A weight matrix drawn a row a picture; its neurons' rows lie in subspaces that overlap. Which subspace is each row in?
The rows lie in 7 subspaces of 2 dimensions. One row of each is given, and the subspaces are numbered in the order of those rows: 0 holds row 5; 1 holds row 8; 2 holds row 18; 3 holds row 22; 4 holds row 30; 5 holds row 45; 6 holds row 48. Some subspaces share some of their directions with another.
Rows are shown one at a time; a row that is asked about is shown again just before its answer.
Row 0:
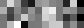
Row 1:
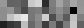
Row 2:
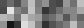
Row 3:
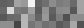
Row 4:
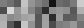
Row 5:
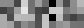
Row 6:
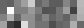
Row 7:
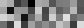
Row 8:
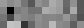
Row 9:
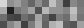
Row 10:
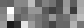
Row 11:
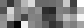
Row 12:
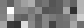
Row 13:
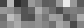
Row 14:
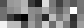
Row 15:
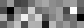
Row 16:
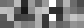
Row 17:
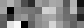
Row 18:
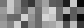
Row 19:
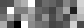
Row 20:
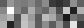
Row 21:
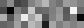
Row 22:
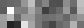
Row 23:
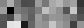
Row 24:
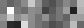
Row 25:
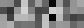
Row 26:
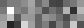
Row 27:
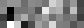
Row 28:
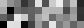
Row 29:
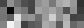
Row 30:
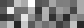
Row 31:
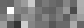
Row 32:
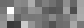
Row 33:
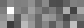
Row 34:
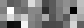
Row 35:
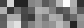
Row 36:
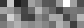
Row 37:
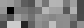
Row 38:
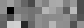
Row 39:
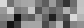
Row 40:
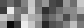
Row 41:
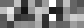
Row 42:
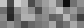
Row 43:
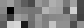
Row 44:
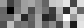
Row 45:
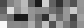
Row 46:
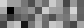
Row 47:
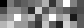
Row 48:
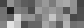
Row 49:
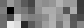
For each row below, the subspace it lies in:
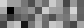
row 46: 6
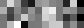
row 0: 2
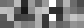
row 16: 0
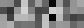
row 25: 0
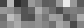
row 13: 1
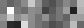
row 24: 5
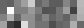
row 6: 4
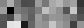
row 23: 1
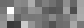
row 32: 0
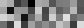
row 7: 4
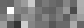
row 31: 4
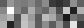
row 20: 2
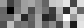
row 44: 2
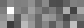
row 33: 2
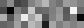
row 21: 3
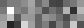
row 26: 2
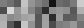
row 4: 0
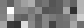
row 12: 3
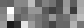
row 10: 0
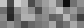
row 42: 1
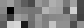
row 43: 3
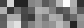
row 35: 1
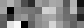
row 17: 2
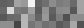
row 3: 4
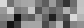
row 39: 6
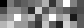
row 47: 6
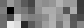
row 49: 6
